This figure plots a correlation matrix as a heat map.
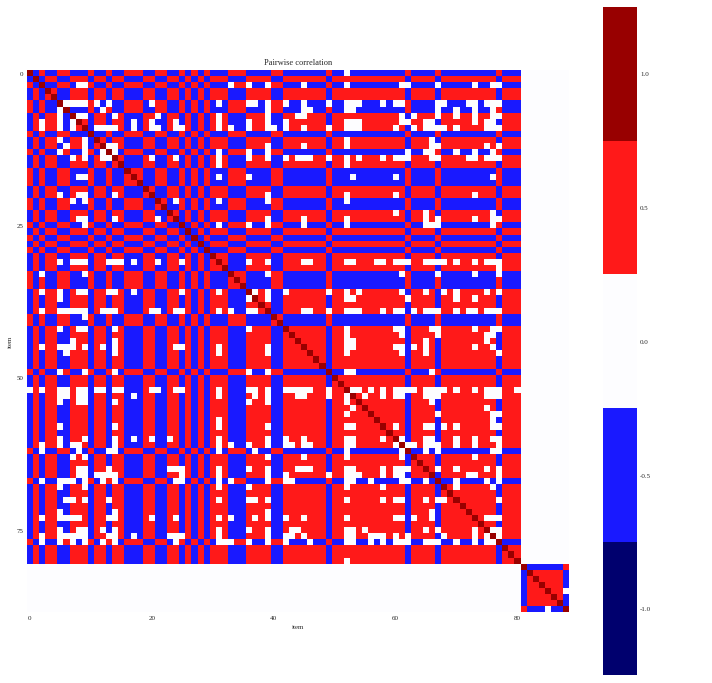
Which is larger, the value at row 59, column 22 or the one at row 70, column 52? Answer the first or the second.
the second
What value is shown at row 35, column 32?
-0.5
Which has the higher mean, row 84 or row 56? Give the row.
56
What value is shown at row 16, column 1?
-0.5
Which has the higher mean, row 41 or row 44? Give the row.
44
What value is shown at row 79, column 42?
0.5
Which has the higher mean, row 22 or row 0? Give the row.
0
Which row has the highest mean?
32
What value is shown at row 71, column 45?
0.5
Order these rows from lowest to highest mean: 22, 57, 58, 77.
22, 77, 58, 57
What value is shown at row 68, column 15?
0.5
